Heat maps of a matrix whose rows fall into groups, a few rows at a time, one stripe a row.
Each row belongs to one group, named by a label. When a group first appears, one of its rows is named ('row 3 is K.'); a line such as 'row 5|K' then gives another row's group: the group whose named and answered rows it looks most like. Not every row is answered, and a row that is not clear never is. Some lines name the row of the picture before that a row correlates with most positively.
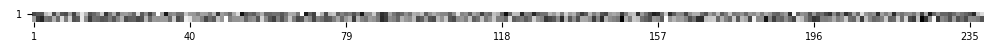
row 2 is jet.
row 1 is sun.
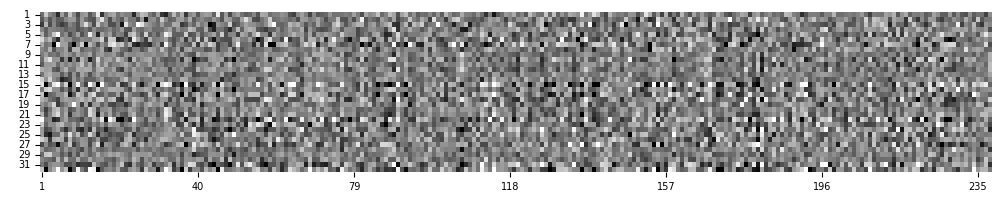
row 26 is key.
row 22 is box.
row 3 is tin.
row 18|box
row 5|sun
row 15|sun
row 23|sun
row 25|jet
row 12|box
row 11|box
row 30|sun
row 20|sun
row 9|box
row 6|box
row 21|sun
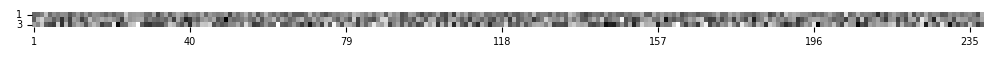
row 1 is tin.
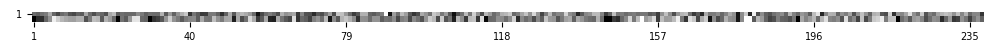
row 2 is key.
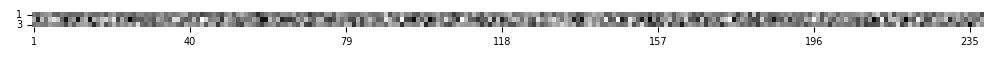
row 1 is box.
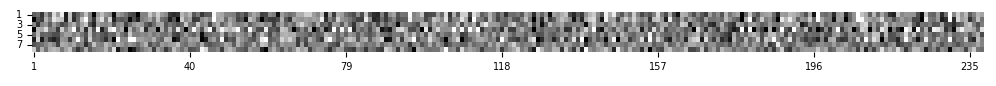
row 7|key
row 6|tin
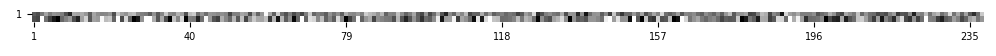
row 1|tin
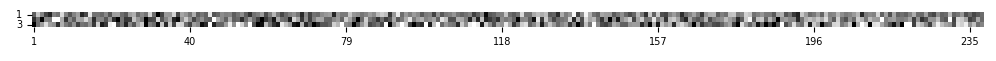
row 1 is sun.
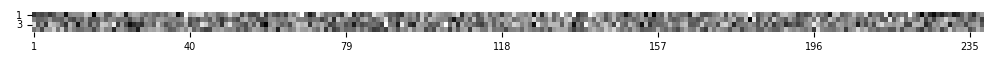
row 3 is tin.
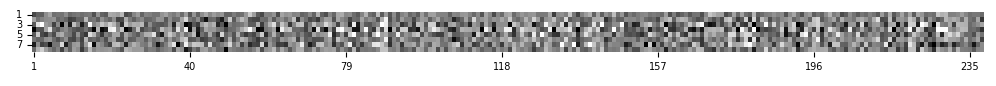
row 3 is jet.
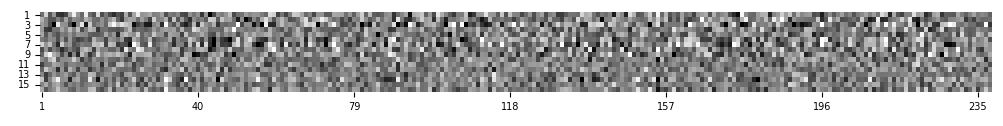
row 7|box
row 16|sun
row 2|box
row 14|sun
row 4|jet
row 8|tin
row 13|sun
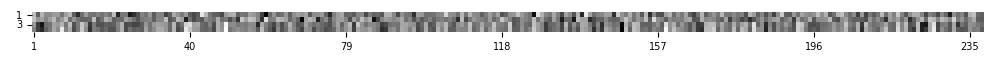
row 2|sun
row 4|jet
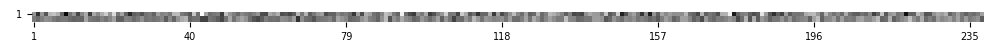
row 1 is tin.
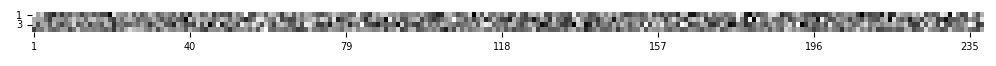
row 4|tin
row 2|box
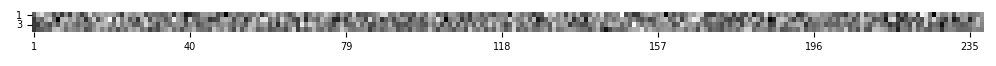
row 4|key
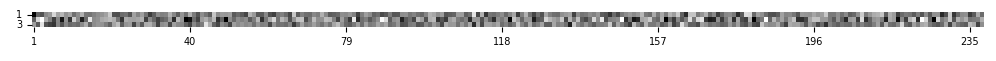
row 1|key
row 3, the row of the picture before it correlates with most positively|3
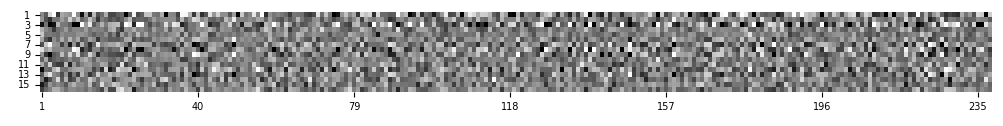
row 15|key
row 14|sun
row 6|jet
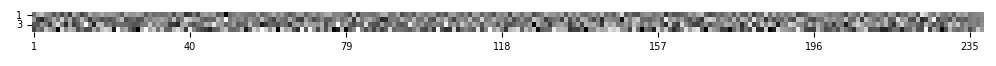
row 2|jet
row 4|key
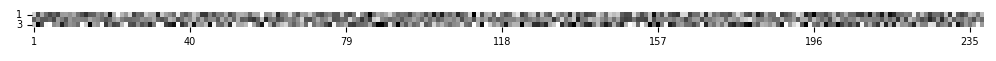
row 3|sun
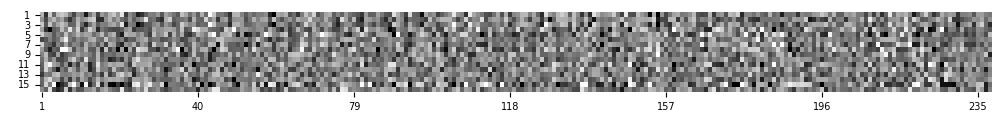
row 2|sun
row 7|box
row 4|jet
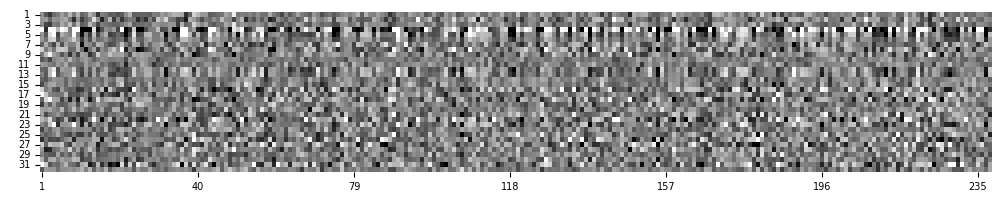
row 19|tin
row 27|sun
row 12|tin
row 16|box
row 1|jet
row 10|key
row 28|jet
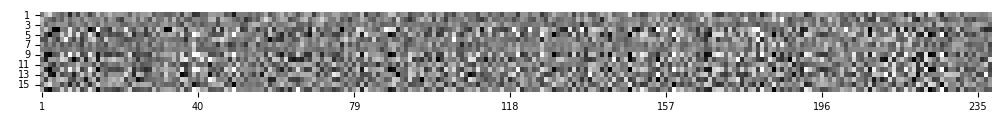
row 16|jet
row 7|box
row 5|jet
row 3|sun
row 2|box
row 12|jet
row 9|jet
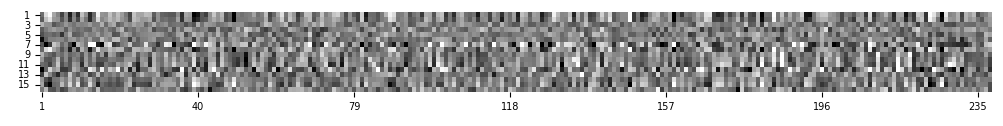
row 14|jet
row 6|key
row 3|box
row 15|jet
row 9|box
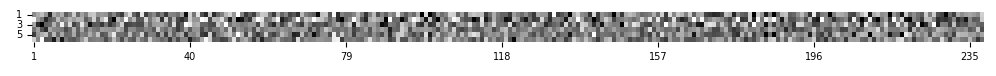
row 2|box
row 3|jet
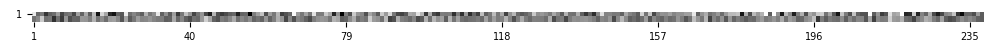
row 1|box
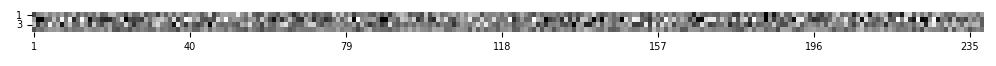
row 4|key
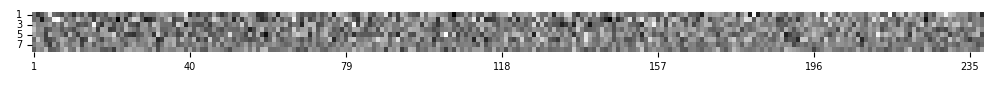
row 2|key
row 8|tin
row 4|box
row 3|sun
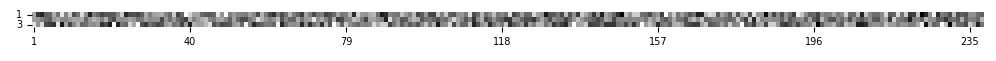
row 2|box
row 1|jet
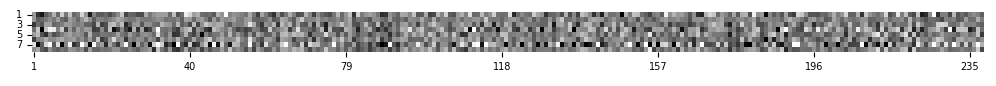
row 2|sun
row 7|sun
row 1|jet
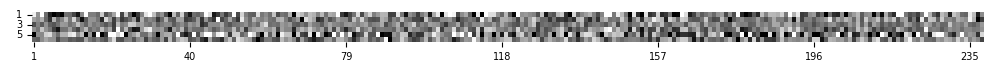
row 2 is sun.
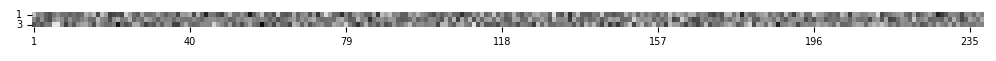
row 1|box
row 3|key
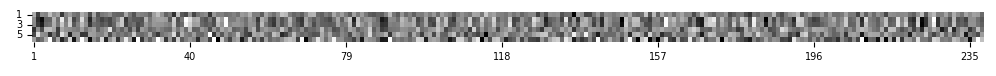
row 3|jet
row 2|jet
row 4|key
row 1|sun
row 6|sun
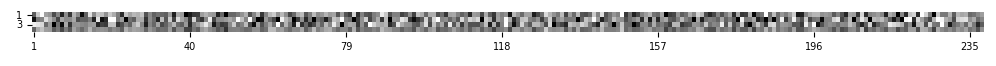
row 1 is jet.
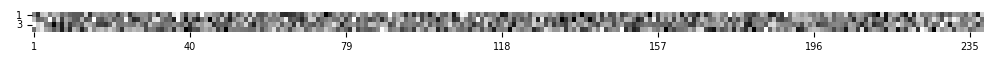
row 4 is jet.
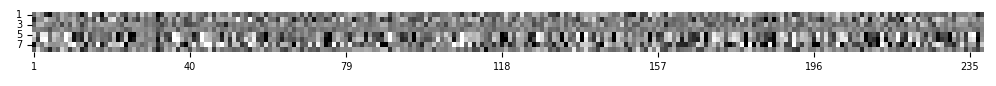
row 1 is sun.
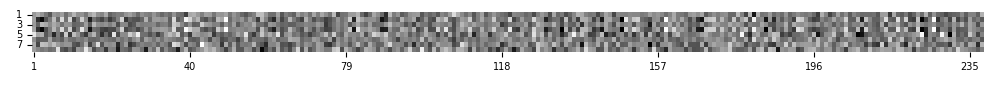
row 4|jet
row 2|jet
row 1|box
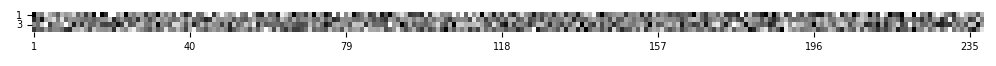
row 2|key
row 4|tin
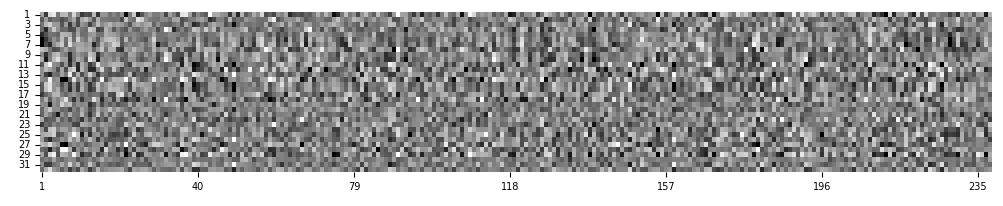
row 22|box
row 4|sun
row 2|tin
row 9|sun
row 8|box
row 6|key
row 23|tin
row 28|key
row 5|key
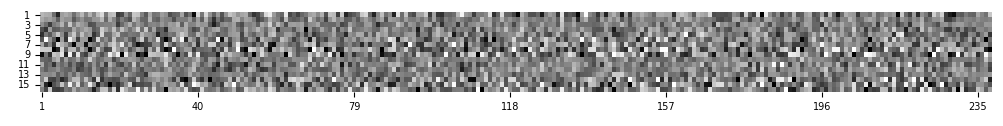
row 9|key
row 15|jet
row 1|box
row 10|sun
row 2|box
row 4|key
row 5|key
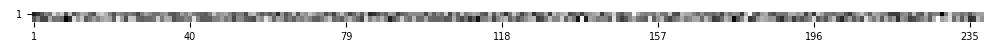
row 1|key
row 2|tin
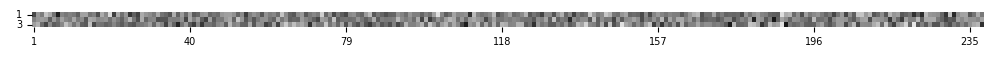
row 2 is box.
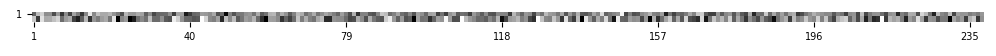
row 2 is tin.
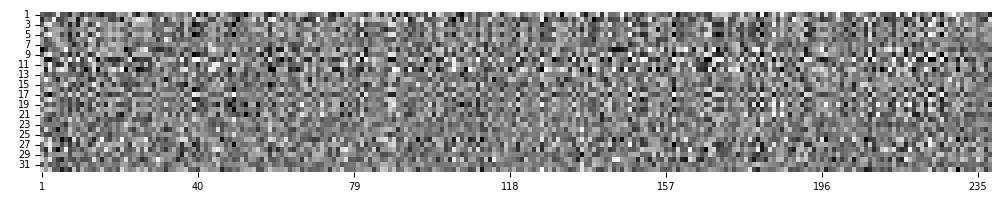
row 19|box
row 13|box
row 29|sun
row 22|jet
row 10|jet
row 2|tin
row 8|key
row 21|box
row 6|sun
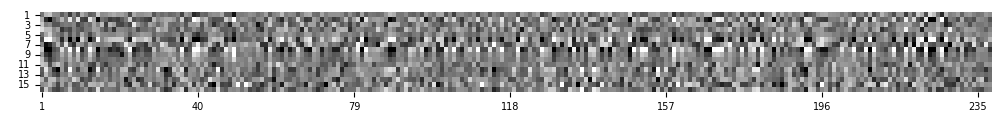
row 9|jet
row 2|jet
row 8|jet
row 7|sun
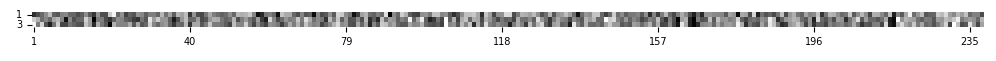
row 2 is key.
